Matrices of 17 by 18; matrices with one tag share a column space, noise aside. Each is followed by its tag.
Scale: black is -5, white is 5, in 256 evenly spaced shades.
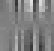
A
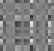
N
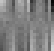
A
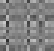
N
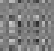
N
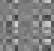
N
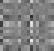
N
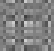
N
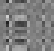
N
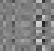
N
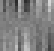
A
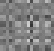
N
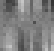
A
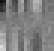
A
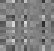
N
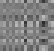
N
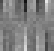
A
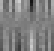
A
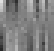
A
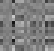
N
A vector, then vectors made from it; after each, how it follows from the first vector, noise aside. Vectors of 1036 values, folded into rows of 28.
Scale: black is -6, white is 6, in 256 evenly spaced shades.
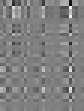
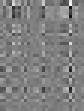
negated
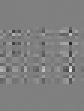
partly zeroed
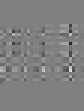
partly zeroed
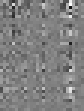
sign-scrambled
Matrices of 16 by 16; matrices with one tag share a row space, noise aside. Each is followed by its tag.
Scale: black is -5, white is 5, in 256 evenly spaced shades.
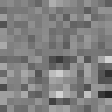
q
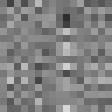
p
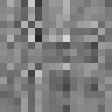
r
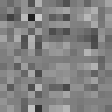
r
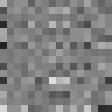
q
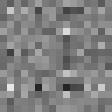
p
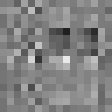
r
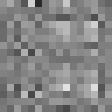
r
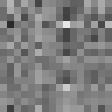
p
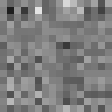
p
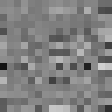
q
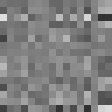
q
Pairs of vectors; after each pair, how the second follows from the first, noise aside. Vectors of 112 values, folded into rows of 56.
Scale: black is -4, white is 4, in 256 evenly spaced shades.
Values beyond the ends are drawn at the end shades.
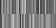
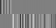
partly zeroed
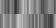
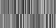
sign-scrambled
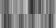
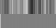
partly zeroed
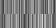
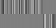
partly zeroed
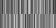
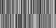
sign-scrambled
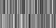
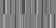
partly zeroed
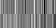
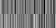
sign-scrambled
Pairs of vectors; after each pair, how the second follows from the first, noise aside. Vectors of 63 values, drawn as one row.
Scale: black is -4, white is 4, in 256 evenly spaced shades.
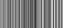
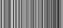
wrapped around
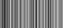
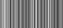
negated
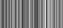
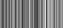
copied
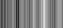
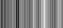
copied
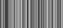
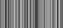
wrapped around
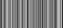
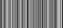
copied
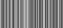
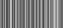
wrapped around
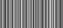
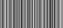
negated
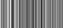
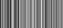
negated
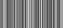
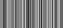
negated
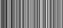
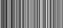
copied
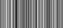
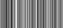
negated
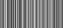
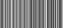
wrapped around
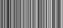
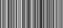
wrapped around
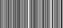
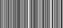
copied
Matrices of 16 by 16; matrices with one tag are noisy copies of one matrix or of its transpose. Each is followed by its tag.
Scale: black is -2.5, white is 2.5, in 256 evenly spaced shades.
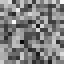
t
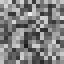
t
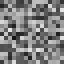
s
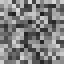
t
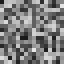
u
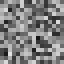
u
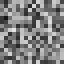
s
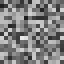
s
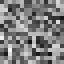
u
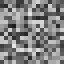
s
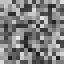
t
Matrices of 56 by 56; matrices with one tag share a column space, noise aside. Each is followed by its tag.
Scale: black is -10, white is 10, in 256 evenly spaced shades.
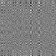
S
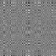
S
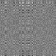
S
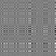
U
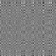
S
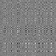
U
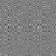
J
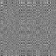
S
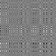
U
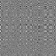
J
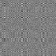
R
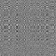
J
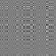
J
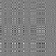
U
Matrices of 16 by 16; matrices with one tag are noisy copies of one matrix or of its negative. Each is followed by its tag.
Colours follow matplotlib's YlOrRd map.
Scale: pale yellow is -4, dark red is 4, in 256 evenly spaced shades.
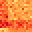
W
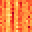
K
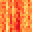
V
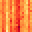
V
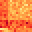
W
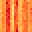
K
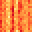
K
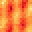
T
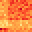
W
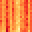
V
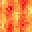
T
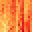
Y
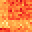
W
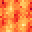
T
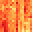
Y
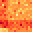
W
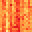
V
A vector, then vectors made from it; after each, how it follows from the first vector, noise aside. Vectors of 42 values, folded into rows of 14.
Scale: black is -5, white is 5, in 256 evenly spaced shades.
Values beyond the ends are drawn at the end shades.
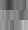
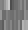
sign-scrambled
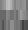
negated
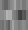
wrapped around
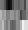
scaled up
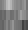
negated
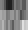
scaled up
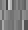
sign-scrambled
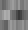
wrapped around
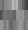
wrapped around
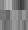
wrapped around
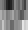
scaled up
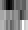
scaled up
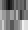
scaled up
